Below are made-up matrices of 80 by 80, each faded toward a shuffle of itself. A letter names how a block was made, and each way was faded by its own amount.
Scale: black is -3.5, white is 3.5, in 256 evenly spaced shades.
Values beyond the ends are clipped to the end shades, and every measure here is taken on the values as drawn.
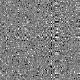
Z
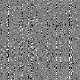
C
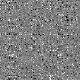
Z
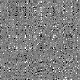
Z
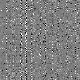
C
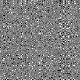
Z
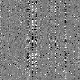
C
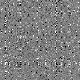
Z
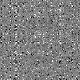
Z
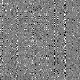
C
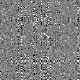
C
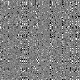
C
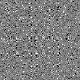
Z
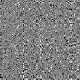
Z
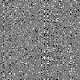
Z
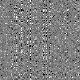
C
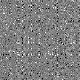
Z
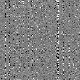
C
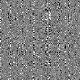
C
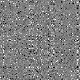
Z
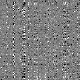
C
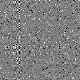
Z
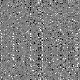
Z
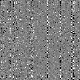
C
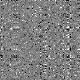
Z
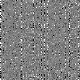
C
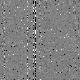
C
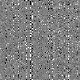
C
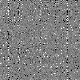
Z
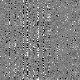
C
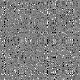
Z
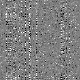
C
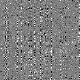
C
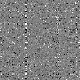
Z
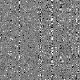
C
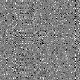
Z
